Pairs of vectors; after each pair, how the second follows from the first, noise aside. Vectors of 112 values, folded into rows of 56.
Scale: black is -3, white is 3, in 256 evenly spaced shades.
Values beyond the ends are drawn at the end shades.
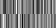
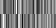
copied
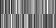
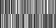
copied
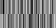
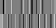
partly zeroed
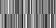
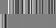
partly zeroed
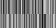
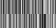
copied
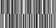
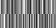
copied
